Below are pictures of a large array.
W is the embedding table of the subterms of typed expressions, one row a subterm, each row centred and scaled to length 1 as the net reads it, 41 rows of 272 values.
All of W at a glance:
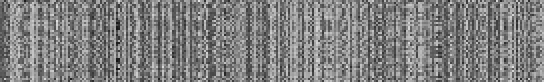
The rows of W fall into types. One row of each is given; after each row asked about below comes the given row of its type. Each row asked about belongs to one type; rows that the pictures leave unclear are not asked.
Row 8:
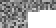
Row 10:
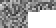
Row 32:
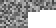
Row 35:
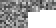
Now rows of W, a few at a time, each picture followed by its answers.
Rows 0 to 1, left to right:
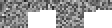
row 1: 32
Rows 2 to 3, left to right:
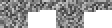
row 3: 10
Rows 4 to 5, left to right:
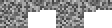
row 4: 32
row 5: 32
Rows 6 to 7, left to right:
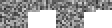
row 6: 8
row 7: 35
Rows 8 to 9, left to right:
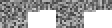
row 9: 8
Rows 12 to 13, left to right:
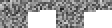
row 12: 10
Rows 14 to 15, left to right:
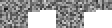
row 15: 35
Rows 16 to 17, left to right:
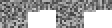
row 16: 8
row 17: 8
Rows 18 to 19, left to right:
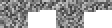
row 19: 10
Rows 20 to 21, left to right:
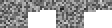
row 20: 32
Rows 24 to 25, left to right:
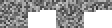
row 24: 32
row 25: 10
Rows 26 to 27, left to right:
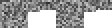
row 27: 32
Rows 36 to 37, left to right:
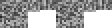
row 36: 8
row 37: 8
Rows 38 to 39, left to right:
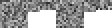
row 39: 32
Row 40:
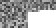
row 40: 8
